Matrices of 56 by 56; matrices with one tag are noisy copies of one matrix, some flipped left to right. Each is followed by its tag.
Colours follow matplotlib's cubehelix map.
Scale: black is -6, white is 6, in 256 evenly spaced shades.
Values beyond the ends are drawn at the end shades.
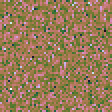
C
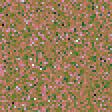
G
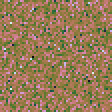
C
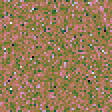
C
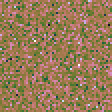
G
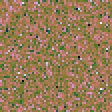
C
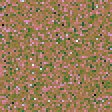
G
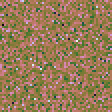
G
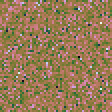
C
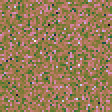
G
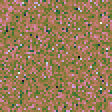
C
